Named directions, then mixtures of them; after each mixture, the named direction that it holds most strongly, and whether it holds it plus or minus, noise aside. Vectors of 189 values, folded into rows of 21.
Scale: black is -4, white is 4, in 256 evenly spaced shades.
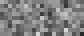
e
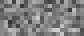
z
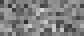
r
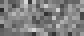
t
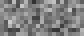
z, minus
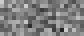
r, minus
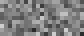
e, plus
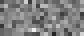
t, plus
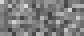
e, plus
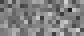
z, plus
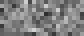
t, plus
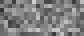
z, plus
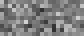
r, minus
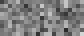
e, minus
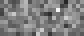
t, plus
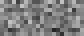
z, minus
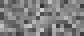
r, plus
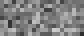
z, plus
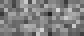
t, plus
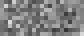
z, minus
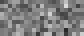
e, minus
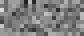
t, minus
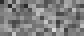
r, plus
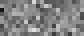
t, plus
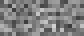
r, plus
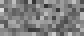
t, minus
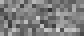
z, plus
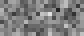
t, minus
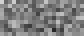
r, minus
